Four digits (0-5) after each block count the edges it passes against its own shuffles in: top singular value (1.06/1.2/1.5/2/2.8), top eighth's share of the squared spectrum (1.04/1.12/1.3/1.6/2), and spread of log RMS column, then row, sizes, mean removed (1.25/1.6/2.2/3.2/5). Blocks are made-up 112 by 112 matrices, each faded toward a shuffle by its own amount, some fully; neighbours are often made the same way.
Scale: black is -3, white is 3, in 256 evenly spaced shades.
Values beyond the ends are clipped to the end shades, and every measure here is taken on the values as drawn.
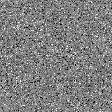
3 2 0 1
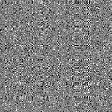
5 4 3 3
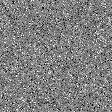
2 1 0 0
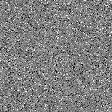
3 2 0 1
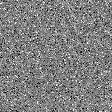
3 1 0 0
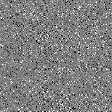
4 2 2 2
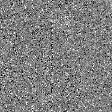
1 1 2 0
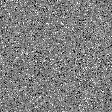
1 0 1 0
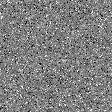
0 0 0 0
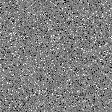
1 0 0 0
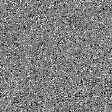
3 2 0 2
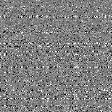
4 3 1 4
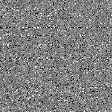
3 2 1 3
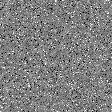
0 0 0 0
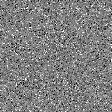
3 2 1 1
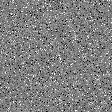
0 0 0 0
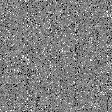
1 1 2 0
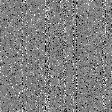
2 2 3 0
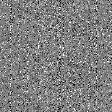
1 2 3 0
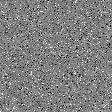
0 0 0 0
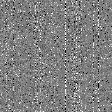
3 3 3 0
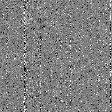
2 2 3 0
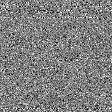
1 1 0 3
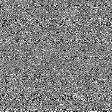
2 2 0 4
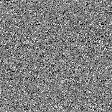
0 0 0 2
